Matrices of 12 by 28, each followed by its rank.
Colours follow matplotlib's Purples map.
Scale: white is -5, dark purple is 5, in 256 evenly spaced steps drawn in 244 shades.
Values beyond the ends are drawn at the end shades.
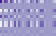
one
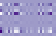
one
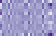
two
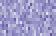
full rank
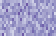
full rank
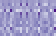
two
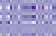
one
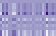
one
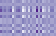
one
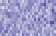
full rank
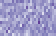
full rank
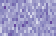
full rank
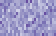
full rank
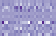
two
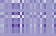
one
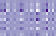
one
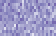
full rank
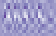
two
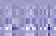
two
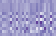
two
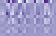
two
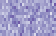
full rank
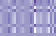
one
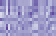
two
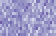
full rank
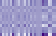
one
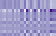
one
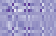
two
